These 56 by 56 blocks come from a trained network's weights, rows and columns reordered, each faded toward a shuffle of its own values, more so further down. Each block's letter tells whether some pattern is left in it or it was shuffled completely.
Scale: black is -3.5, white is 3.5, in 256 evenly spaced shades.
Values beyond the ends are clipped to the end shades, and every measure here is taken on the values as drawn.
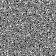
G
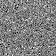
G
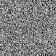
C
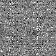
C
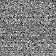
C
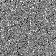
G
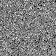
G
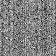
C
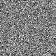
C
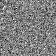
G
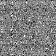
C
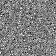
G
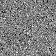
G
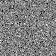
G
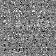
C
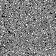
G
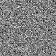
C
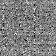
C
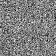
C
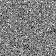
G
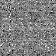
C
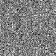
C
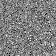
G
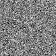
G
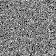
G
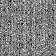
C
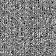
C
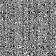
C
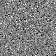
G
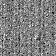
C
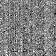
C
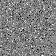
G
